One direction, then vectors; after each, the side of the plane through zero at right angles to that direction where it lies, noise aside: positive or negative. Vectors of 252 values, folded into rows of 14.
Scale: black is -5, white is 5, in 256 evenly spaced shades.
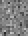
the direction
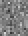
negative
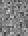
positive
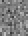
negative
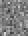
negative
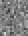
negative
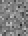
positive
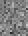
negative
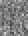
negative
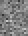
positive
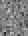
positive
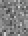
negative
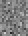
negative
